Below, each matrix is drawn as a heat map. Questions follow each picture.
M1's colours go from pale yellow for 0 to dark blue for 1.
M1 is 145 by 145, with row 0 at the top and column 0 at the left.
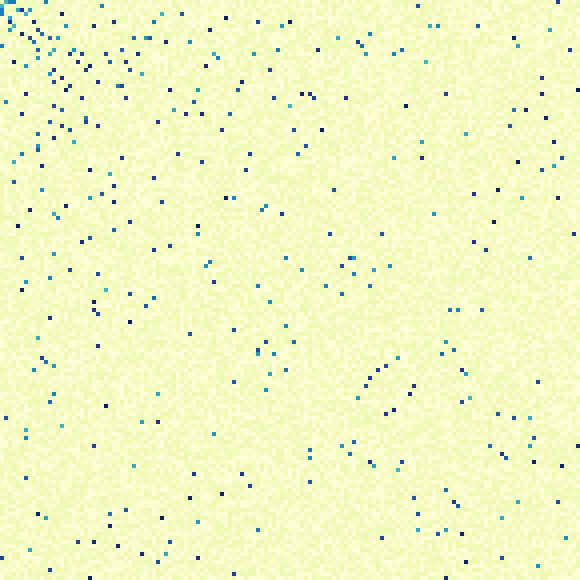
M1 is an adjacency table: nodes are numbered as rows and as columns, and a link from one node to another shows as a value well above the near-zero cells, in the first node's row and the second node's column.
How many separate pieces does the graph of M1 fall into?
1
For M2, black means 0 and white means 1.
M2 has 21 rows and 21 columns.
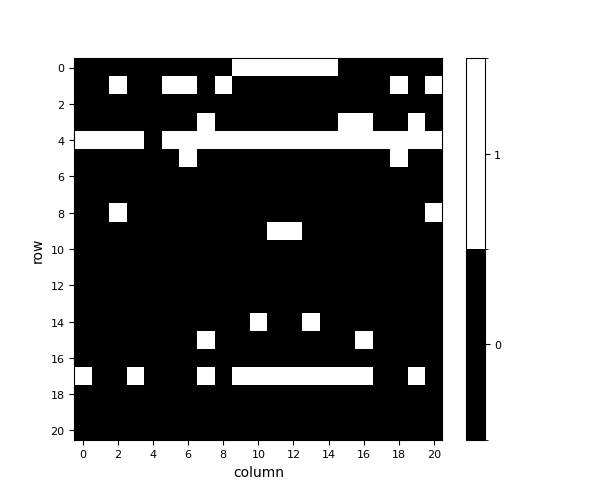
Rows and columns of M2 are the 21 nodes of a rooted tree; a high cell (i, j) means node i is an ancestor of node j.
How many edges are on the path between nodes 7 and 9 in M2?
5
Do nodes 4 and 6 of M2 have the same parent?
no
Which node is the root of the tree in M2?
4
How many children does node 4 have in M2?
2
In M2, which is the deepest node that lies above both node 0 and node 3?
17
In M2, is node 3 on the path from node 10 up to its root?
no
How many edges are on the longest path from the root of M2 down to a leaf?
4
